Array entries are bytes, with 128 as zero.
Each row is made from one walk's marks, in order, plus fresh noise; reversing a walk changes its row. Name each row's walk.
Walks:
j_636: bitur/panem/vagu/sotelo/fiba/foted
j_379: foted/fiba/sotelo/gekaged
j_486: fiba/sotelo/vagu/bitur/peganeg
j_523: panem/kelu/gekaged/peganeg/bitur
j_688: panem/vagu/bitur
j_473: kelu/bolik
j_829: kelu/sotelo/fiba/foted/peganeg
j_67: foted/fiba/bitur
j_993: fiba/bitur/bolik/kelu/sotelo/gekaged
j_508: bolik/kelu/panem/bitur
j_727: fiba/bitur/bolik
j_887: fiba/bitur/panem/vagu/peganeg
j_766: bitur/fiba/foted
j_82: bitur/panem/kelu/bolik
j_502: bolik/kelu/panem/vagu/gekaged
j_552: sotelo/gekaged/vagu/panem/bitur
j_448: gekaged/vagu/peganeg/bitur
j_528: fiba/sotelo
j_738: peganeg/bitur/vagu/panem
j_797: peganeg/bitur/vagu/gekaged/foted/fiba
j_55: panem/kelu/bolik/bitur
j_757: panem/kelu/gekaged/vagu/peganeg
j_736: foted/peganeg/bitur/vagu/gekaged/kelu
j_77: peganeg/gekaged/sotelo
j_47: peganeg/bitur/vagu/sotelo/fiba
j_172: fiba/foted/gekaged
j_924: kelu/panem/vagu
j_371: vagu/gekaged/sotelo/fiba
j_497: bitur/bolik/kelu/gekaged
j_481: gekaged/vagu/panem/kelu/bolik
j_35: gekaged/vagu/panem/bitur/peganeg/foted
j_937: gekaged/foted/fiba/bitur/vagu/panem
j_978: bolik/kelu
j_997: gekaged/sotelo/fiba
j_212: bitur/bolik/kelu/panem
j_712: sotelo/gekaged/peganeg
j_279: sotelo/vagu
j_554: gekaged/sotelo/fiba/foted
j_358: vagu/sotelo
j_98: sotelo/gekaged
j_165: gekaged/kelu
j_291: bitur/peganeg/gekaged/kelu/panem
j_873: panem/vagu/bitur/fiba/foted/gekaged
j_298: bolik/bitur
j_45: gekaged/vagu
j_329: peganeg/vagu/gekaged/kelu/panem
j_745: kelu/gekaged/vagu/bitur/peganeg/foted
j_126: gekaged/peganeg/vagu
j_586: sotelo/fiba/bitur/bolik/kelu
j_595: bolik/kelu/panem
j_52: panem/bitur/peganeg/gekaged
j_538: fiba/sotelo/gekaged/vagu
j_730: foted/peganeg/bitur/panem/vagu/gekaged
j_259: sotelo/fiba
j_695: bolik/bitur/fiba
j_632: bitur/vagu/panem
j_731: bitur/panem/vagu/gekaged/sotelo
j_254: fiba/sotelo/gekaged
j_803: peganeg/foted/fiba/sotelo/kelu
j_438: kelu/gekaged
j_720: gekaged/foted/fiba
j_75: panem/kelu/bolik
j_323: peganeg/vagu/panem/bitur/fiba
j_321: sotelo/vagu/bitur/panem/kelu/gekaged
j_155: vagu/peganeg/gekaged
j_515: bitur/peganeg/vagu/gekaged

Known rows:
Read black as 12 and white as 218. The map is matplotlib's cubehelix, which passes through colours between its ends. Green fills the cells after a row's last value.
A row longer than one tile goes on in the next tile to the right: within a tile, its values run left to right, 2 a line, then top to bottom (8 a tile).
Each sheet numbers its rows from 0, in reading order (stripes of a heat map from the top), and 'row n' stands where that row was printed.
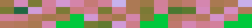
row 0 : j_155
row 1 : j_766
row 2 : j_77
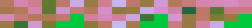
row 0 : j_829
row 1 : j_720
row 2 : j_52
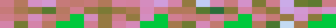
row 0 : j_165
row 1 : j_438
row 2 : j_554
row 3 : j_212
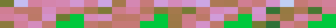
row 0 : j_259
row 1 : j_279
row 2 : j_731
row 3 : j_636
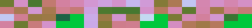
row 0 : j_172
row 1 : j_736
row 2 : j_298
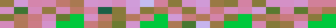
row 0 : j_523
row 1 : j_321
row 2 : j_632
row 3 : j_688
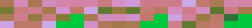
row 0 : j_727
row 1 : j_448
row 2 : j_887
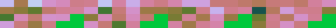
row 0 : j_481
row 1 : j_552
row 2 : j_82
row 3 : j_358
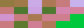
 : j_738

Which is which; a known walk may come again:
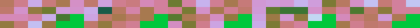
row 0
j_720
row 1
j_515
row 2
j_55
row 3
j_736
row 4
j_323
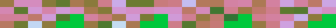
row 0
j_291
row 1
j_212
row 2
j_887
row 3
j_997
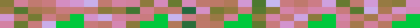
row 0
j_993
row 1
j_126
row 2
j_803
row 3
j_371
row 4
j_329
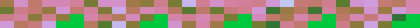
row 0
j_727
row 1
j_632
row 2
j_978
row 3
j_636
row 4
j_595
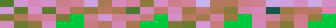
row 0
j_688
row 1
j_45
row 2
j_766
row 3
j_502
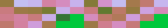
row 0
j_695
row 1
j_797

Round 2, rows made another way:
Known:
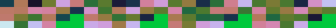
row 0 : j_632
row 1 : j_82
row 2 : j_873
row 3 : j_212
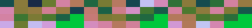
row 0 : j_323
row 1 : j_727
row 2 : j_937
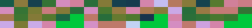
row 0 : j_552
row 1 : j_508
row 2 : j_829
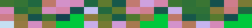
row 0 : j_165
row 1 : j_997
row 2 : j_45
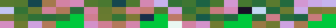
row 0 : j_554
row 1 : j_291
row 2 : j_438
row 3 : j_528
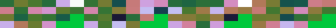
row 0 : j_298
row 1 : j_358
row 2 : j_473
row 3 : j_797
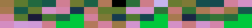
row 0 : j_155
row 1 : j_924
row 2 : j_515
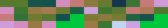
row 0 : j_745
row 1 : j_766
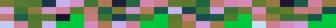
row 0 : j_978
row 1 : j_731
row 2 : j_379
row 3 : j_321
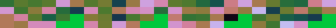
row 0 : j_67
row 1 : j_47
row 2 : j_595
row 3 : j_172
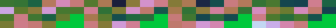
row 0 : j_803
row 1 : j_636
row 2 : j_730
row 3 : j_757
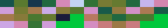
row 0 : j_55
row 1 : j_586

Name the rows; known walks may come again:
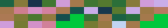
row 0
j_738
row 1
j_254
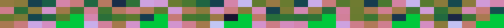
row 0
j_797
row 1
j_52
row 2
j_595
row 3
j_993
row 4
j_291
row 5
j_371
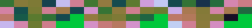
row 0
j_497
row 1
j_486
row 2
j_481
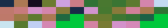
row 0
j_632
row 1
j_695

